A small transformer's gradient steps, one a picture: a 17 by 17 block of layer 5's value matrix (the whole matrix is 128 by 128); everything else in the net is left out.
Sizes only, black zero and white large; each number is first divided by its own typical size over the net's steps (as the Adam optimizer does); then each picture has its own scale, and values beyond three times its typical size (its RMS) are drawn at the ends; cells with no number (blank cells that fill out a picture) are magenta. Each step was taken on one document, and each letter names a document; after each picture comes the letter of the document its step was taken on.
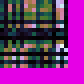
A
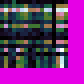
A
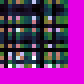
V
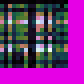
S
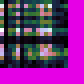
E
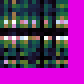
A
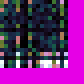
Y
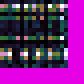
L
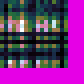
S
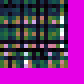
L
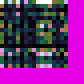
E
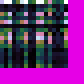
S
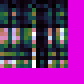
Y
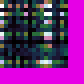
E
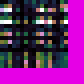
L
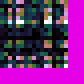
V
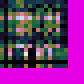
S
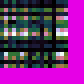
A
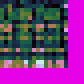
S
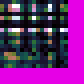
V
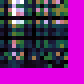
V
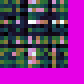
Y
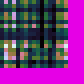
A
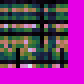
A
